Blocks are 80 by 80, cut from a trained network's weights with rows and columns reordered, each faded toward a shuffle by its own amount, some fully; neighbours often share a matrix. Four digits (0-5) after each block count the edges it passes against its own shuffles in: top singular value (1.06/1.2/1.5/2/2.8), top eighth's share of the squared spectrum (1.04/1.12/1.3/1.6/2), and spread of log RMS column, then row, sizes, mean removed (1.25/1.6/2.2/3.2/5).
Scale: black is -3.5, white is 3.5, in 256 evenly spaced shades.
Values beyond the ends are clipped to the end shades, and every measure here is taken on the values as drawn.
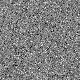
0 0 0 0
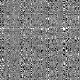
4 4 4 2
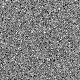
0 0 0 0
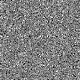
2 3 1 1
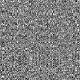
3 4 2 2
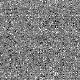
2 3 2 0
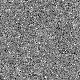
0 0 0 0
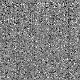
2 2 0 2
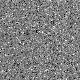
0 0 0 0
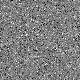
0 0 0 0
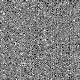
2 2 0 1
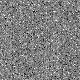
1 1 0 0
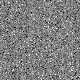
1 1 0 0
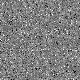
1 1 0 0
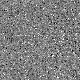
1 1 1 0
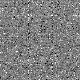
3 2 2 0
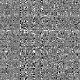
3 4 3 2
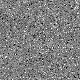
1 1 0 0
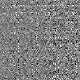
3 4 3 1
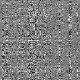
3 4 4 1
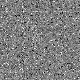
2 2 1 0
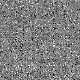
2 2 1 0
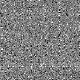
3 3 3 1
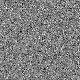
2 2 0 0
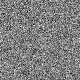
1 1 0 0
